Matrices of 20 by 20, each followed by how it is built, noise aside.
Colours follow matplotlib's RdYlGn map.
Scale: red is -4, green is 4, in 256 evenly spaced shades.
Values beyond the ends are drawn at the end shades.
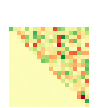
upper triangular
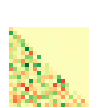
lower triangular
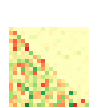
lower triangular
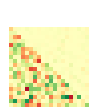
lower triangular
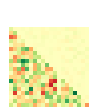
lower triangular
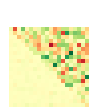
upper triangular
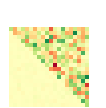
upper triangular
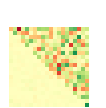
upper triangular
